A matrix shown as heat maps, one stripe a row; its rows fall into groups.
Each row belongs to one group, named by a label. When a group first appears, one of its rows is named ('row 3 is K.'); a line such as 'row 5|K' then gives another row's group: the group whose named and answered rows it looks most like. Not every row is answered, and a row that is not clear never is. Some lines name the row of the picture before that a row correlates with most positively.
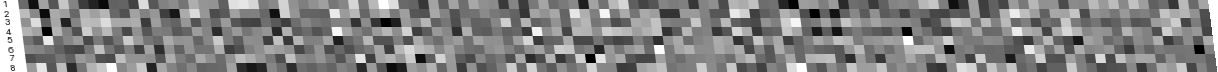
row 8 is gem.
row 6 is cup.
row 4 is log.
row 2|log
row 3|gem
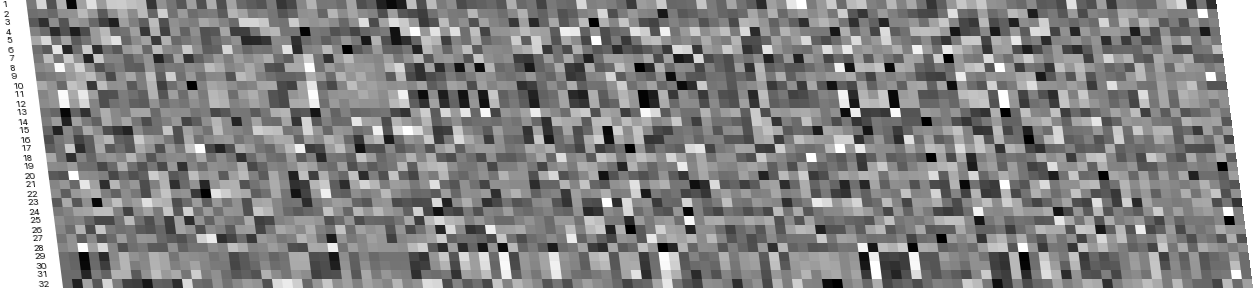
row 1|gem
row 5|gem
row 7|log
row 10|log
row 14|log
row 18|log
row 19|cup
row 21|log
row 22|log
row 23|gem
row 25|cup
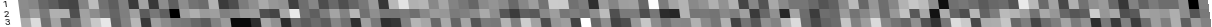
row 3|gem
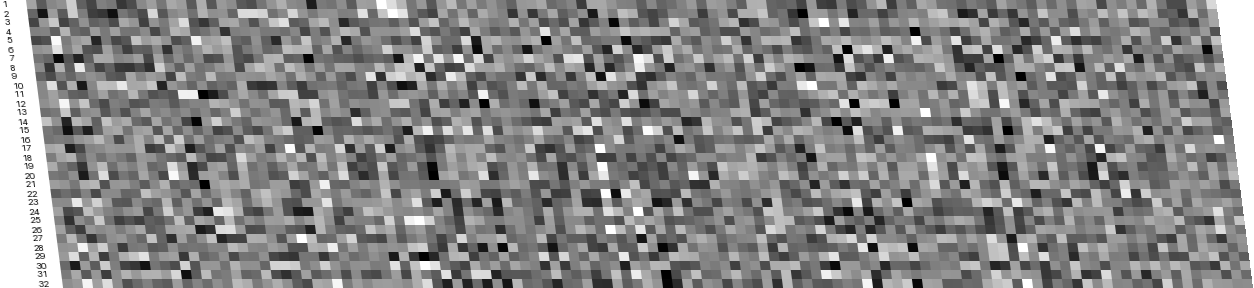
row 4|log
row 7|cup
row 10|gem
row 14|log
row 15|cup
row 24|log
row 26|log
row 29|gem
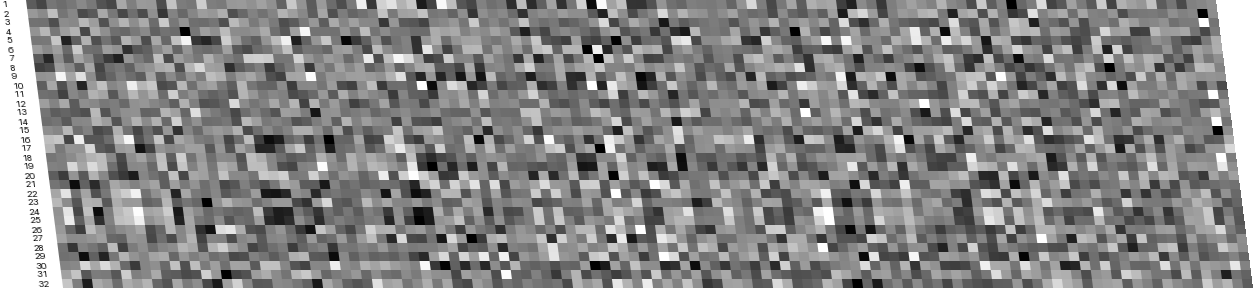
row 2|cup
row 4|log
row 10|gem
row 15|cup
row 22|gem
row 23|log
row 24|gem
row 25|gem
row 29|cup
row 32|log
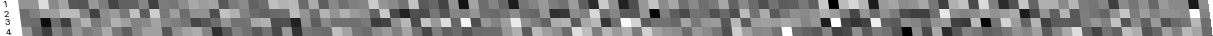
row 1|cup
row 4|log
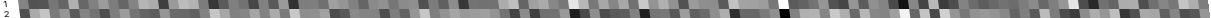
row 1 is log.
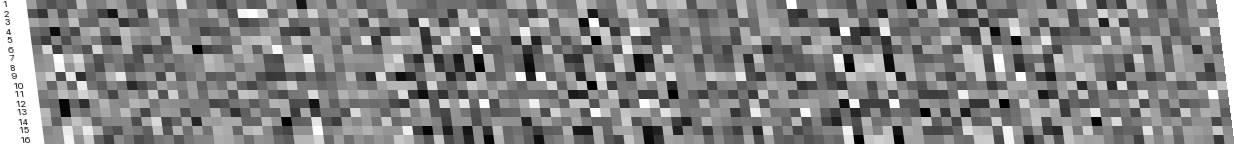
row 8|cup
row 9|gem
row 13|log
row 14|log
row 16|cup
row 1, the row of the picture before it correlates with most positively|1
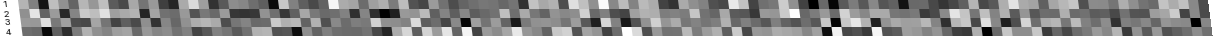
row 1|log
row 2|gem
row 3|cup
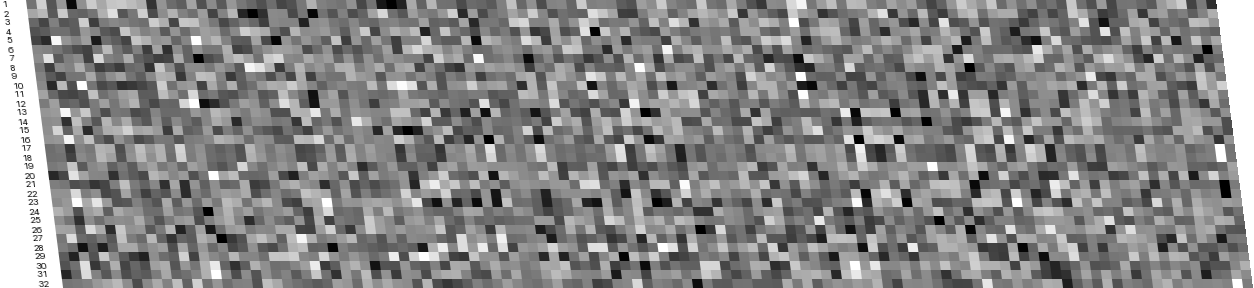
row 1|gem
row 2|gem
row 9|log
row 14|log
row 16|cup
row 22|cup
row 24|log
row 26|log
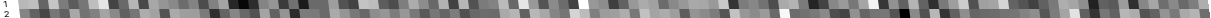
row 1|gem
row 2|log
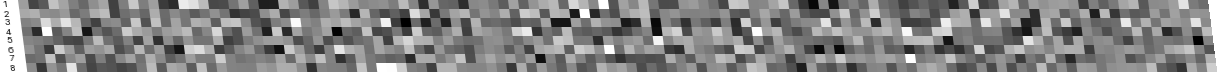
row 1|log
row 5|cup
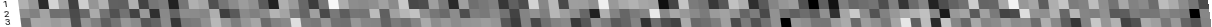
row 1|log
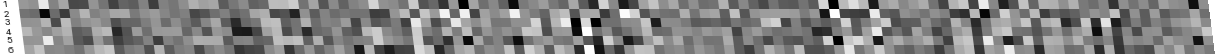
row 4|gem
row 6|gem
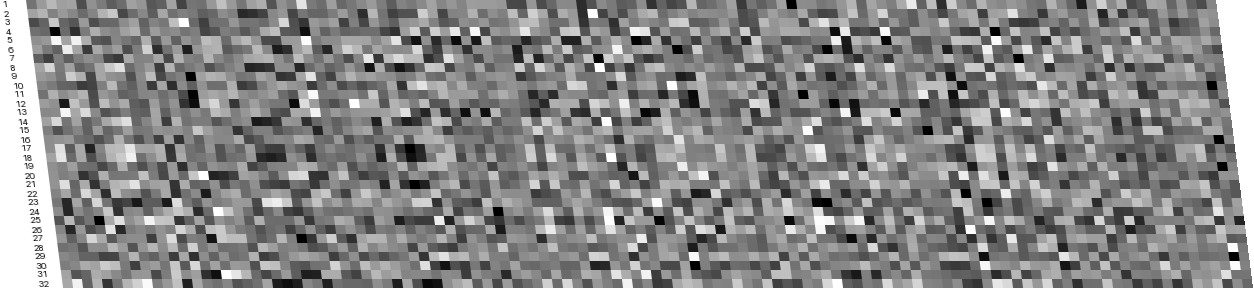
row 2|gem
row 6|log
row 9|log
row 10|cup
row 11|log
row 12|log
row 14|gem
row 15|log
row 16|cup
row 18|gem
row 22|log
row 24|log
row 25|gem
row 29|cup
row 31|log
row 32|gem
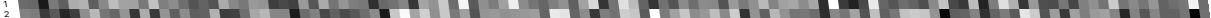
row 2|cup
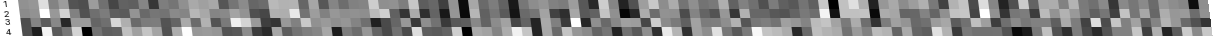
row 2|cup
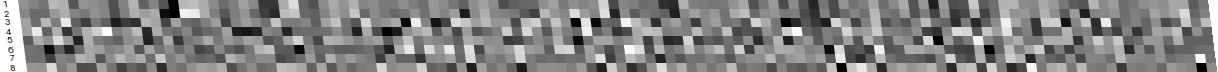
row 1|log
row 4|gem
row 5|log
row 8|cup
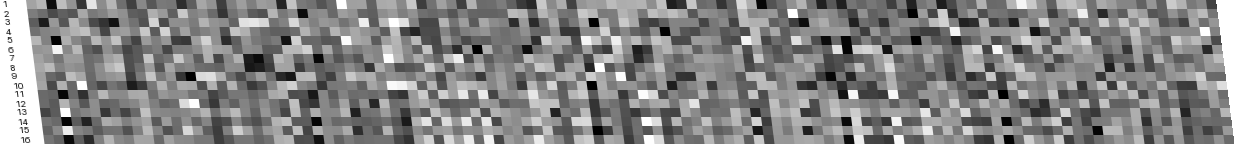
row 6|cup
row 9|log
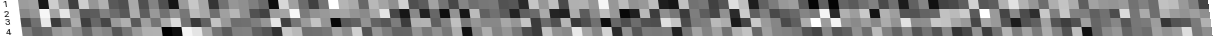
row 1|log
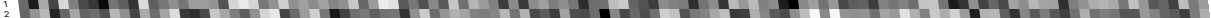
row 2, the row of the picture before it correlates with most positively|3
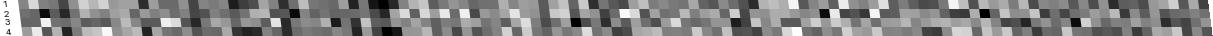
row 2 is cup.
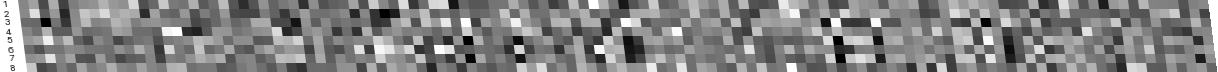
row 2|gem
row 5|cup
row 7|cup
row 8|log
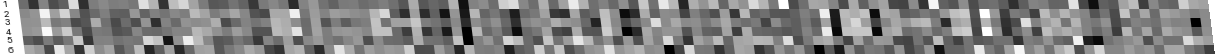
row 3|cup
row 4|cup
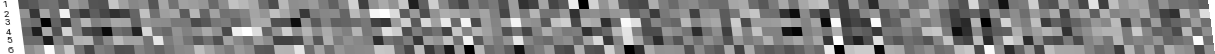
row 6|cup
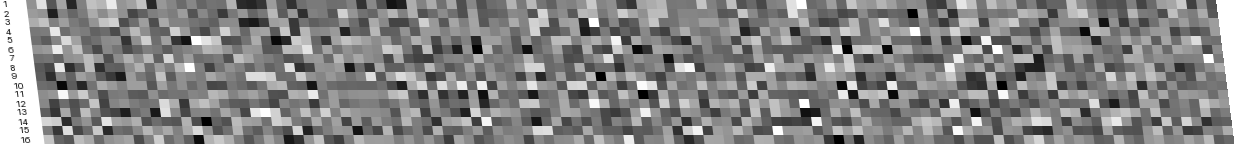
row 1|gem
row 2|log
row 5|log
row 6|cup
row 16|log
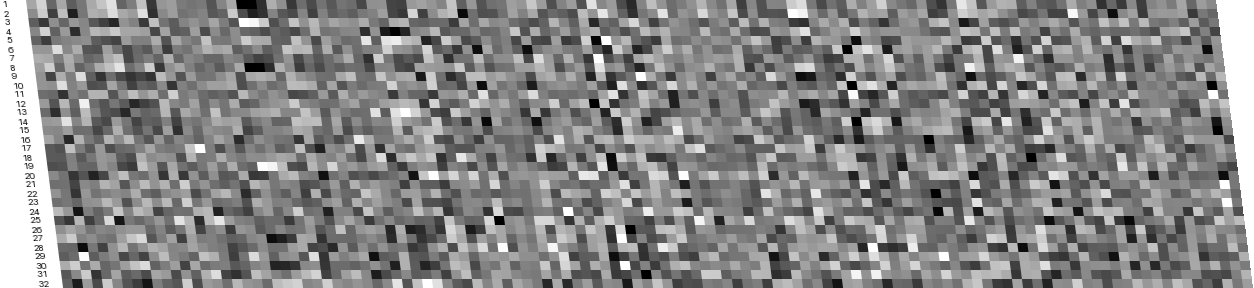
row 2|gem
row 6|cup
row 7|gem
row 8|gem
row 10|cup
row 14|cup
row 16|log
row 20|cup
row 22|log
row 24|log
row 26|gem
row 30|gem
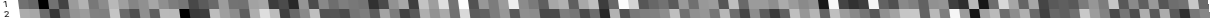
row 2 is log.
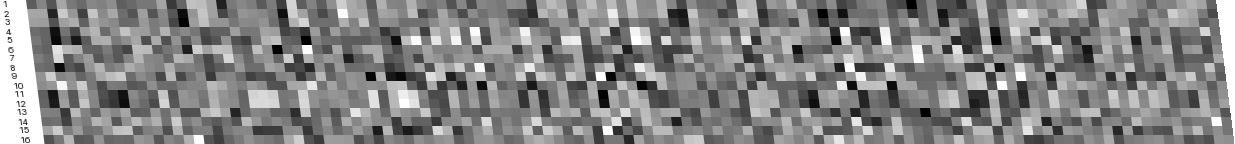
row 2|log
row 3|log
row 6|log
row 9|gem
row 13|log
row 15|gem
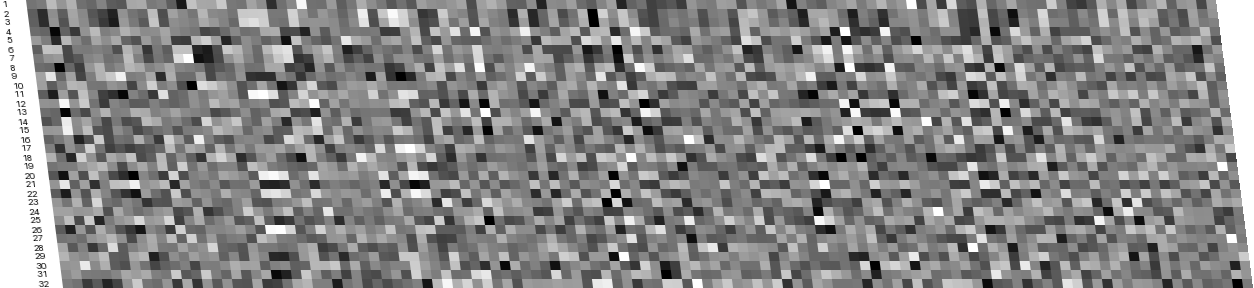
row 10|log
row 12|cup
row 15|cup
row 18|log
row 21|gem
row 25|gem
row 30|cup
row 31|gem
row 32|cup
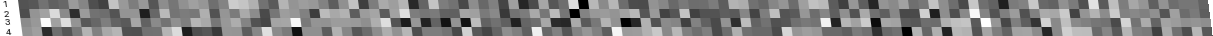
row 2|log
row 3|cup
